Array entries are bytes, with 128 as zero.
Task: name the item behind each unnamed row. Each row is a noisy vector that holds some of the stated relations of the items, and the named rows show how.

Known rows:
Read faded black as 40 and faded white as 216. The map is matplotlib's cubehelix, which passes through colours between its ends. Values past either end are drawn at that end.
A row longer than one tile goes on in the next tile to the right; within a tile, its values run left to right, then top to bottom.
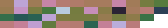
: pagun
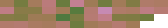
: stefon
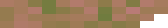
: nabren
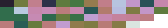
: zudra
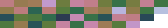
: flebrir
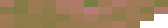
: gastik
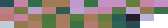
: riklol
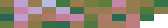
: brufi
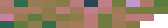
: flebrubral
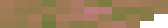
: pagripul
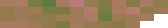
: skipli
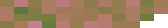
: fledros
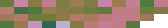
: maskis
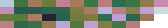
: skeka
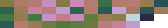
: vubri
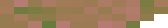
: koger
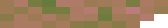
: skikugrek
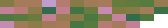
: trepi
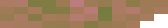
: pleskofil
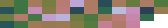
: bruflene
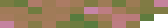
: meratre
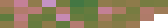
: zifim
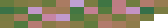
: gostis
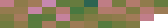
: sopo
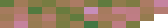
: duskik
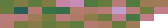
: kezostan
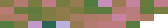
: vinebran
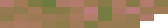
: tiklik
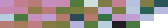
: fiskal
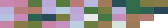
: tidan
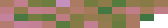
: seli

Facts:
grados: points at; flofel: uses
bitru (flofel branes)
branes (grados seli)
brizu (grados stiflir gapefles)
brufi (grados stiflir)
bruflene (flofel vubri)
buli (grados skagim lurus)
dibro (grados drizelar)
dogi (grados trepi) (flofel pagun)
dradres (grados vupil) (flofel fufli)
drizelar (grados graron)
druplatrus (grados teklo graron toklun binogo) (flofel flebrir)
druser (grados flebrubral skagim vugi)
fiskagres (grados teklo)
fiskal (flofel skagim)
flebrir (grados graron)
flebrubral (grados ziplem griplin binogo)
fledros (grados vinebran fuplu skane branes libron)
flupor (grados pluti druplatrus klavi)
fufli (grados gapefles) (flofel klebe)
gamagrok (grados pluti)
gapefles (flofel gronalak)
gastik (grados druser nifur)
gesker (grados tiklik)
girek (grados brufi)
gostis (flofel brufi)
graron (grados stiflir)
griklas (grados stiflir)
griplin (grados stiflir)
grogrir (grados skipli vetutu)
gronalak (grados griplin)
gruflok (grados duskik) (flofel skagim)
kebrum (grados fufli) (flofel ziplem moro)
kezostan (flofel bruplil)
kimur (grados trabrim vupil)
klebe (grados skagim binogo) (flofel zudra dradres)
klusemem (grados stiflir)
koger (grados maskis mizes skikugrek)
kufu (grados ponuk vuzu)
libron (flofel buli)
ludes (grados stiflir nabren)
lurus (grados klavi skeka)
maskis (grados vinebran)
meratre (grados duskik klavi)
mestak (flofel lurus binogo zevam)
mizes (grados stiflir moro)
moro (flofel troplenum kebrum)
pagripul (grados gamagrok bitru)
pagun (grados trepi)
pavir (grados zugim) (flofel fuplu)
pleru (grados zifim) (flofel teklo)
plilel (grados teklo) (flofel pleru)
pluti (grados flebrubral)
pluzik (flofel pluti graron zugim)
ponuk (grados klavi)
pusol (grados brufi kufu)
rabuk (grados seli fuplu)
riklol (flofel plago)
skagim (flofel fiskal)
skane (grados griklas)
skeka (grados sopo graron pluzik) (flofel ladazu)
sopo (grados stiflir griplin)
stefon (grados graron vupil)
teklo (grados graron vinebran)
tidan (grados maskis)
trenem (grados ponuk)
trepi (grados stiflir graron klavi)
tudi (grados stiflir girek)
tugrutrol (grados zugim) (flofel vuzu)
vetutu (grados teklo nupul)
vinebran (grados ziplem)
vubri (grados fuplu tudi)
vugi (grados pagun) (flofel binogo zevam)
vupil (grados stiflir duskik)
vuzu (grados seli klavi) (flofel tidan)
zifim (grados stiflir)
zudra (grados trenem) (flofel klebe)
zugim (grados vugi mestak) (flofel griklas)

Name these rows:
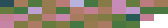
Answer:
bitru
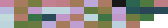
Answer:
vuzu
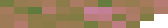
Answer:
kimur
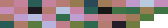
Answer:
ziplem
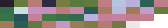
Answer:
klebe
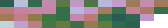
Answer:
plago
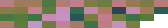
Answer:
dogi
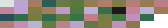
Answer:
fuplu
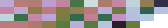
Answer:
skagim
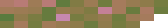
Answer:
brizu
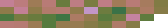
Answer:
buli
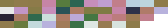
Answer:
teklo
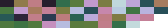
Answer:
fufli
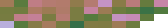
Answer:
ponuk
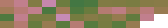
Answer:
stiflir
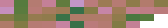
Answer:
drizelar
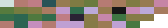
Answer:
pavir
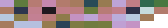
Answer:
gronalak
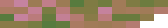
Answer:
tudi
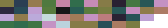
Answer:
pluzik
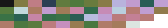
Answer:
dradres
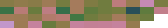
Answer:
vetutu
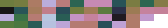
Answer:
zugim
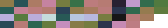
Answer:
pluti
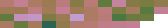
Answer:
girek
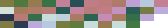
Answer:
plilel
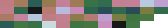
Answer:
kebrum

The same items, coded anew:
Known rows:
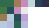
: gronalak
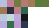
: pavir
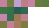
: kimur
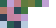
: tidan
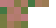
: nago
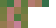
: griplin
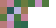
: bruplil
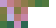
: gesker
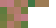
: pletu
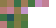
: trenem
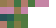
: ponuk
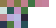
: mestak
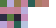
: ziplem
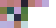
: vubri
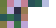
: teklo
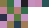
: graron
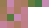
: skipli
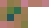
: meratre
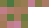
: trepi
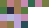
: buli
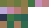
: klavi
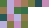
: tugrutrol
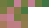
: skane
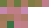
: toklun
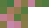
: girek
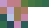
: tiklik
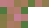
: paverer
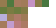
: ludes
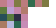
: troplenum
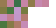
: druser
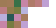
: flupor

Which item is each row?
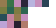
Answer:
griklas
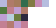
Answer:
bruflene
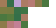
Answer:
vupil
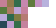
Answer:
klebe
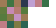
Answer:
pluzik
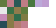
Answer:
lurus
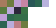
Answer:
pleru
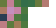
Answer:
seli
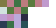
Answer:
vugi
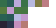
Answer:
riklol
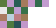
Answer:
branes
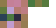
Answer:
moro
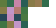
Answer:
stiflir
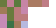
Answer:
flebrubral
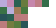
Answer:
fiskal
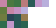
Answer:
zudra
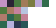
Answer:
fufli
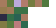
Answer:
duskik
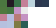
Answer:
gapefles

